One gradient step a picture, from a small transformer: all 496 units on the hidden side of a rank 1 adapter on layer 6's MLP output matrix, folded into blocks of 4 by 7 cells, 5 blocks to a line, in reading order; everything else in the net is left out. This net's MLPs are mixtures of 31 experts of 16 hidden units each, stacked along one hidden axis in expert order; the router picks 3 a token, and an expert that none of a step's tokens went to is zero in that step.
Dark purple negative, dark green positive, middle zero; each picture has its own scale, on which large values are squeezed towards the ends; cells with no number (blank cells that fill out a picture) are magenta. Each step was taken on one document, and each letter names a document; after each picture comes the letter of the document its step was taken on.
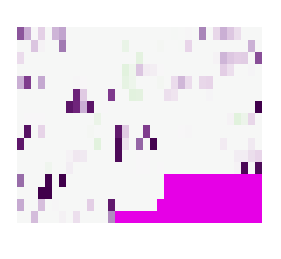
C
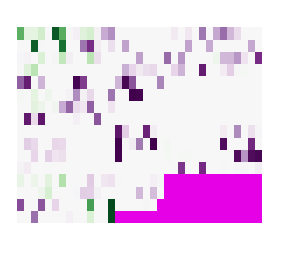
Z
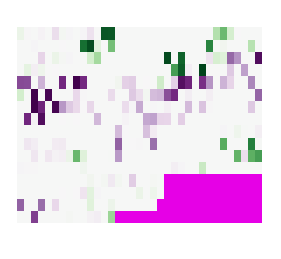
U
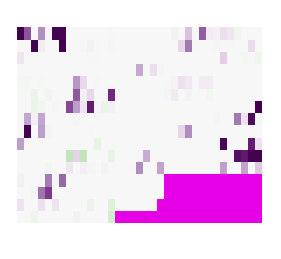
C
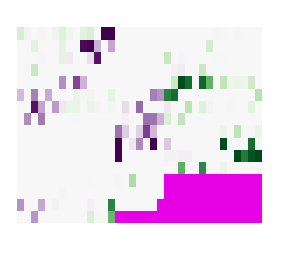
U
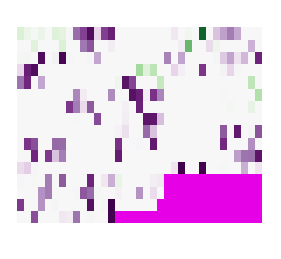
Z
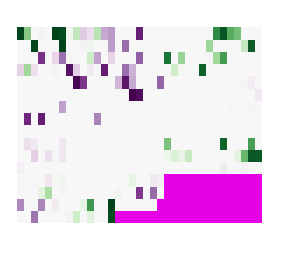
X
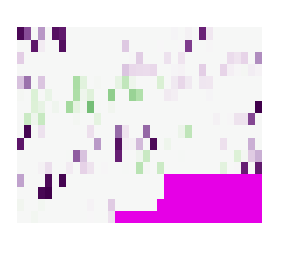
C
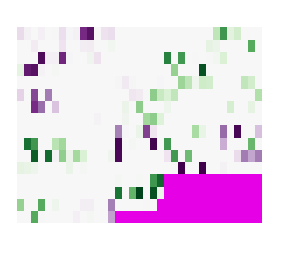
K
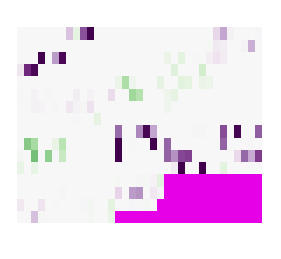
K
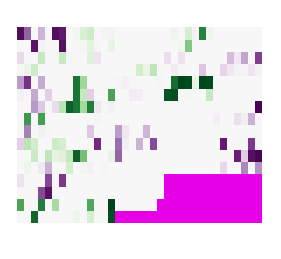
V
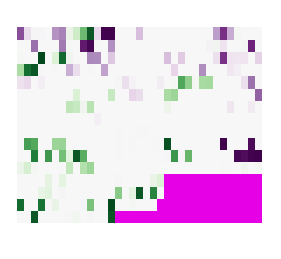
X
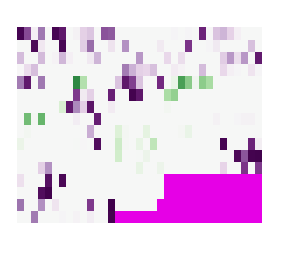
Z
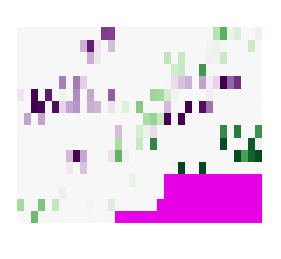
U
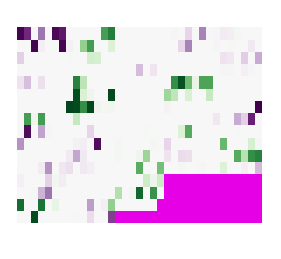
V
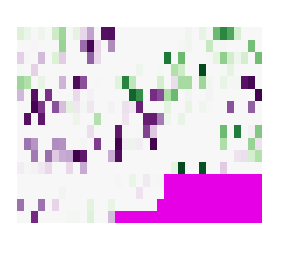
U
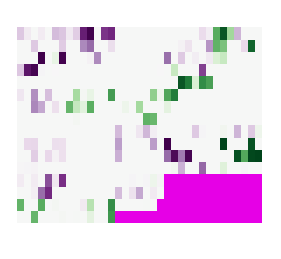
K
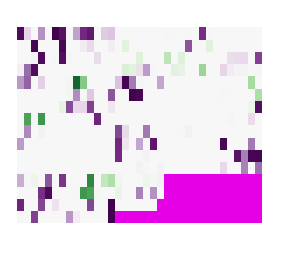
Z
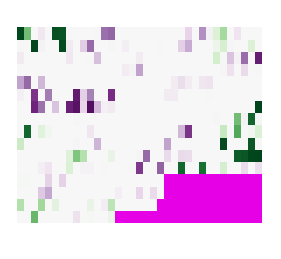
V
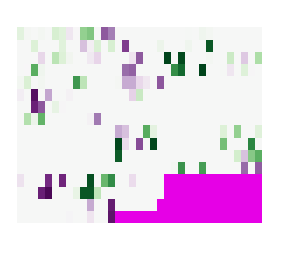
Z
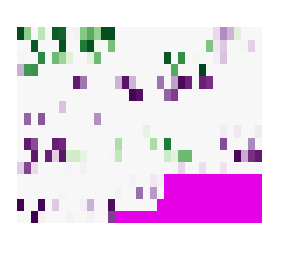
X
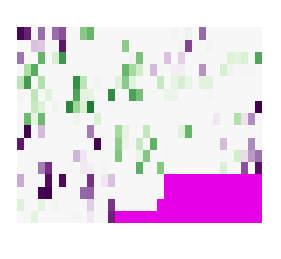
C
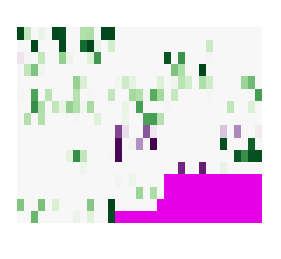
U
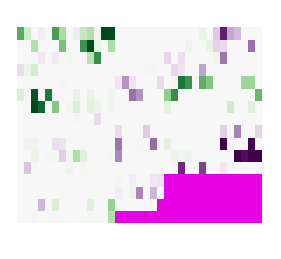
X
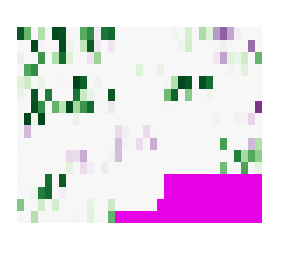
V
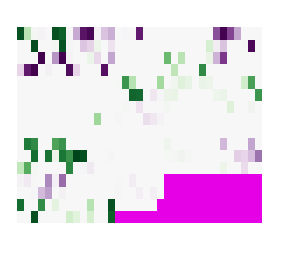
X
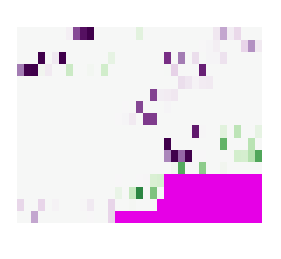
K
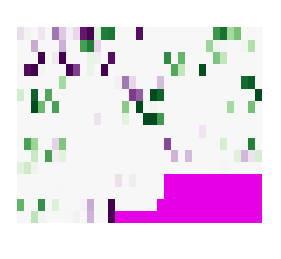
X
